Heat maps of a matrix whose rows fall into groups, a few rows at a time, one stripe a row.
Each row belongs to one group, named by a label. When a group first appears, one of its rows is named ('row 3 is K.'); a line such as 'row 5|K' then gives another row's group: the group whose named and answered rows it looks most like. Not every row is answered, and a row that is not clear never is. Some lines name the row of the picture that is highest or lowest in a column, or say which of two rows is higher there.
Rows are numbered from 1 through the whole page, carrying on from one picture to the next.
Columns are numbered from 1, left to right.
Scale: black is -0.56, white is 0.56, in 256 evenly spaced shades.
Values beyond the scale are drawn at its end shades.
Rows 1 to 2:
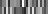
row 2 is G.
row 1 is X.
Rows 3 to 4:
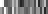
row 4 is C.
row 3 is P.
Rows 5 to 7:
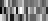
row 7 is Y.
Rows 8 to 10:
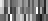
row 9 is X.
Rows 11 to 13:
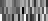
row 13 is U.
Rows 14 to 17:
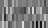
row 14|C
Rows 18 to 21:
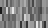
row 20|U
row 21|X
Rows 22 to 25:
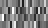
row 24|P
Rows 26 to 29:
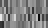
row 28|P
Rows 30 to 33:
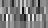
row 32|G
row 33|G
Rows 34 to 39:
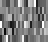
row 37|U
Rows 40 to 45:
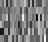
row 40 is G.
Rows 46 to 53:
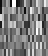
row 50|X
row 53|G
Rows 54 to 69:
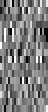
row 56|Y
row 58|C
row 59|C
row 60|P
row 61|Y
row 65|X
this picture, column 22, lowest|62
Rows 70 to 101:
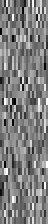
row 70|G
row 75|U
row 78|C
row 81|X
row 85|Y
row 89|X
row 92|U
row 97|X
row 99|G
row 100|C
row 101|G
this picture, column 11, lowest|81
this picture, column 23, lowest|79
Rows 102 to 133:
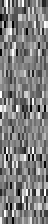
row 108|P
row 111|C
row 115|U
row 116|G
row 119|U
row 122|X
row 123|G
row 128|Y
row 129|Y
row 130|X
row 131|Y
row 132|C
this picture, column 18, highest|105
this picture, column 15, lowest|124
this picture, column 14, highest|129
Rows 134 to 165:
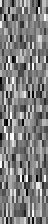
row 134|U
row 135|X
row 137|P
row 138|C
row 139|Y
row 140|G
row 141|U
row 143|G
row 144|P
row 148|C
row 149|G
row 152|C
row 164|G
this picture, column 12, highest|135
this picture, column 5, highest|142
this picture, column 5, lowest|135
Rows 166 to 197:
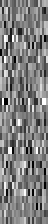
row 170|Y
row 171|C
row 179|Y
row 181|G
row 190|X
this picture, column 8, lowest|174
